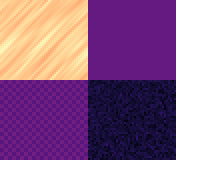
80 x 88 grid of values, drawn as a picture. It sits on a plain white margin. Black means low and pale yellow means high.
The table splits into 2 rows of 2 panels. Panel 1,1: very high, slanting up to the right, faint in contrast. Panel 1,2: low, flat. Panel 2,1: low, checkered, faint in contrast. Panel 2,2: very low, fine-grained, faint in contrast.
